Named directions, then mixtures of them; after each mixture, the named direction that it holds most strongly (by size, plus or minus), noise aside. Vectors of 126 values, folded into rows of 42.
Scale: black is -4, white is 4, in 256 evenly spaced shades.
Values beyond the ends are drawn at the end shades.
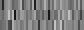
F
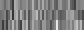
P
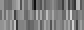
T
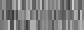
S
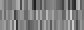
T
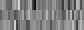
T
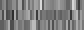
S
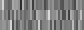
F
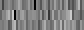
F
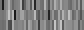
F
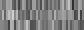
S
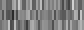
S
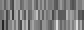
P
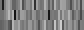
F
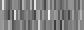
F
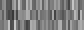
S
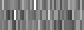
F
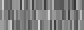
F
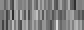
P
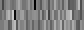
F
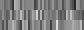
P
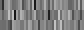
F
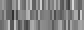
S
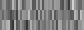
S
